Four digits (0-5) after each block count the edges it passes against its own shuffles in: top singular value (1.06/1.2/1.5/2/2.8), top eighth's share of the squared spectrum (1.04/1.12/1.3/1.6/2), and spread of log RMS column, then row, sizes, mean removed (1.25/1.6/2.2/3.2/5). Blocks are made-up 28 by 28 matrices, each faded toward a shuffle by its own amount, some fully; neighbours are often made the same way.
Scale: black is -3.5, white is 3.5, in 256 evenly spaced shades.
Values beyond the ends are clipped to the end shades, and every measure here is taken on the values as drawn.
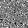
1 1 0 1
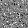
0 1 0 0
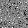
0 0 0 0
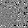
2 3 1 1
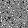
0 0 0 0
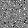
1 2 0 0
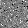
0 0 0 0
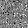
0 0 0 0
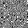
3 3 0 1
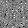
2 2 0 0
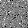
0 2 0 0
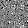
2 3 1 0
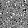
1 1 0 0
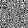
3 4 2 2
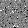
0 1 0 0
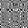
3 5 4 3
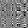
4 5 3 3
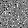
0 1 0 0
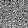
2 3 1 1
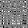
3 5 2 3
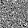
1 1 0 1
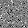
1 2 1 0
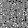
2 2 0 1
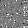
2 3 0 0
